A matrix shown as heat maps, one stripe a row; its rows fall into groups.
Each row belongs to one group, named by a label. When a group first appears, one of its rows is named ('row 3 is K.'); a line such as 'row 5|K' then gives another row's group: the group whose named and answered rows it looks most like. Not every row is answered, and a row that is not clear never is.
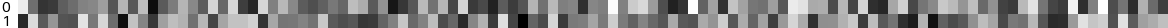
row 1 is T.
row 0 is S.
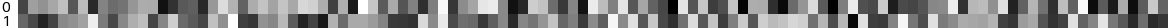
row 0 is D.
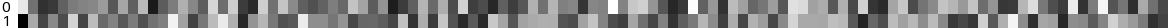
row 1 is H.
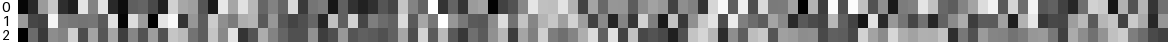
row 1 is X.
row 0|T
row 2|H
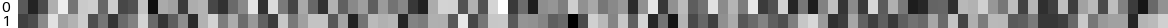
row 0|X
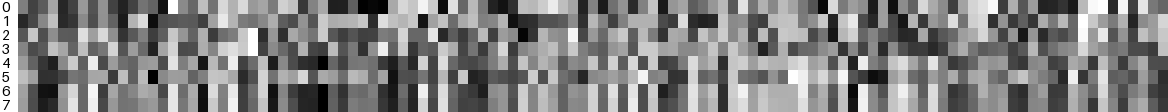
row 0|T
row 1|D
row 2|T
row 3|X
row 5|S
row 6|H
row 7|H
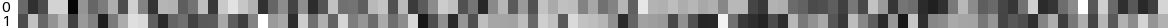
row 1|D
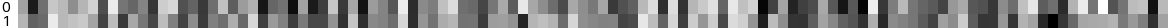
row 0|X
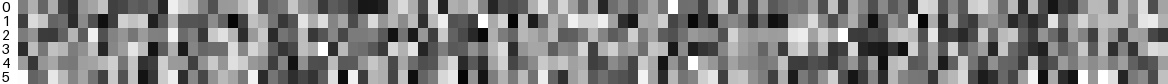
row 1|D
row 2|H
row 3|D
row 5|X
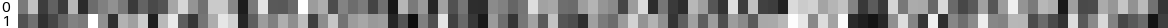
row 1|S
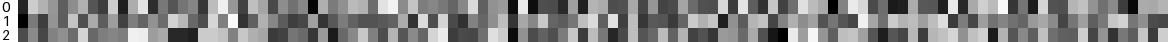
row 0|D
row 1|H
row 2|D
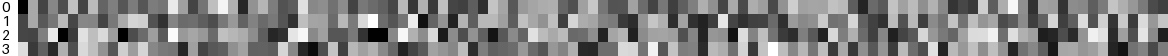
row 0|H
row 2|T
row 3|S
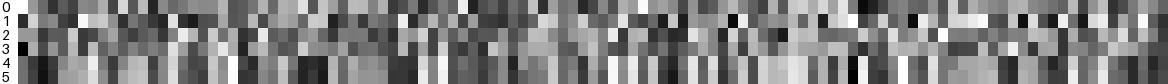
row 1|T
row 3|H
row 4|S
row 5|S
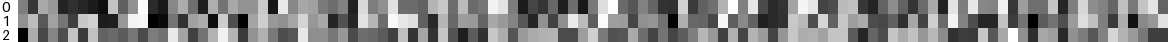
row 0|D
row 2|H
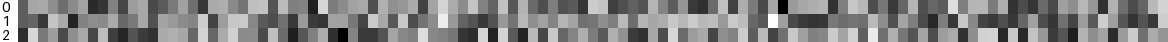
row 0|D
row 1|X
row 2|T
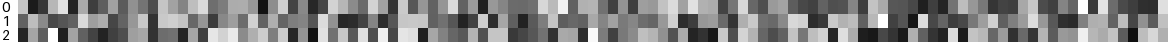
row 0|X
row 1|T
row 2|D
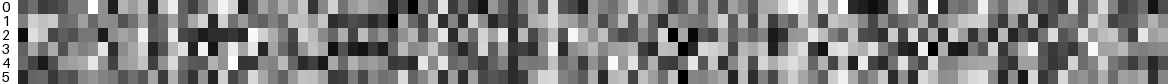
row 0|S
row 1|T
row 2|D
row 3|T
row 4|S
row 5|T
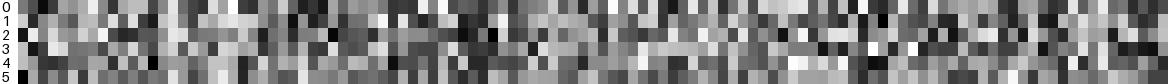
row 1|X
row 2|T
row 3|X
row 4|S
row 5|H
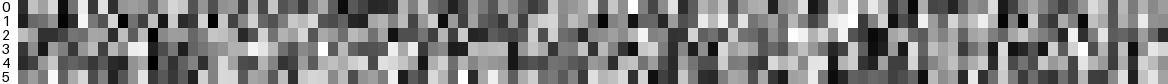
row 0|T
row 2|S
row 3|D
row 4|D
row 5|D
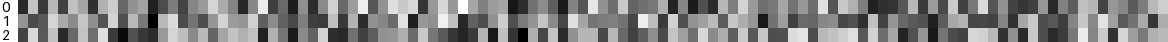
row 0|D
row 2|T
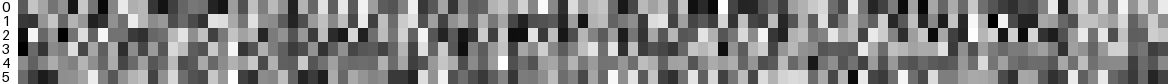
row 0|D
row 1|D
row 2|T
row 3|H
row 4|X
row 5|S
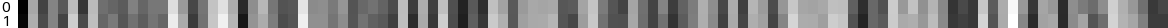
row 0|H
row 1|H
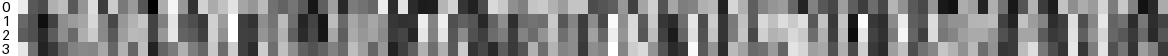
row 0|X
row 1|S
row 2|S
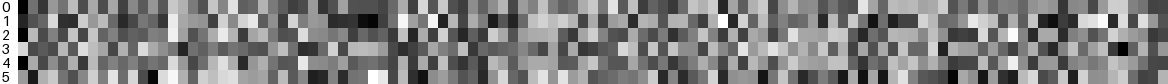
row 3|S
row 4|H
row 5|X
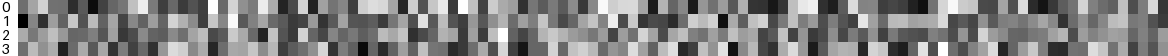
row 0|D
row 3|T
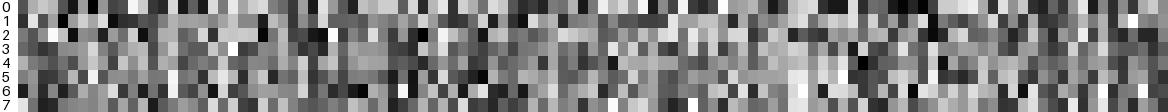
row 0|D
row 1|T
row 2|X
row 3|S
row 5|H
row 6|T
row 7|S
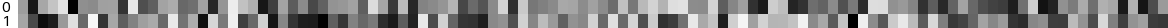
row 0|X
